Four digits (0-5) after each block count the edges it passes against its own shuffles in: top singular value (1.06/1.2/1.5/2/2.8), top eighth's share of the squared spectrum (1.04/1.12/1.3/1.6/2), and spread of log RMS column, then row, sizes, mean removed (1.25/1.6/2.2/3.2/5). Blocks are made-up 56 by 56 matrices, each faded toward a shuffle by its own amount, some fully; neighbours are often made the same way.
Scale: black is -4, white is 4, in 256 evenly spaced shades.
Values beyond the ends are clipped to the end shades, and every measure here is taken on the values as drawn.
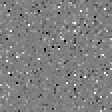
2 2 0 0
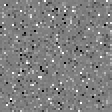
0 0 0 0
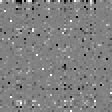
4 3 1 1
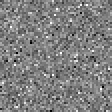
0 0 0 0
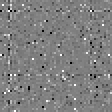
4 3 1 1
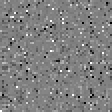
3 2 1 0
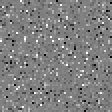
0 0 0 0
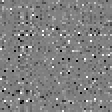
3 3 1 1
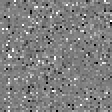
3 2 1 1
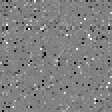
3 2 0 1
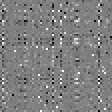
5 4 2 2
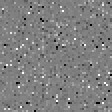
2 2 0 0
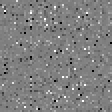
2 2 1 0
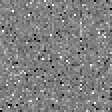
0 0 0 0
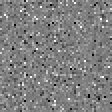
1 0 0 0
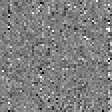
2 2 3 0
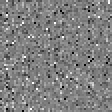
1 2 2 0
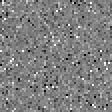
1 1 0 0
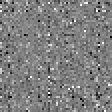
2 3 2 2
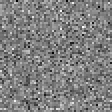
2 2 1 0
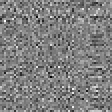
4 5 3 3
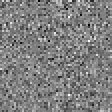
3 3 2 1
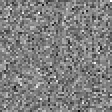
2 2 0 0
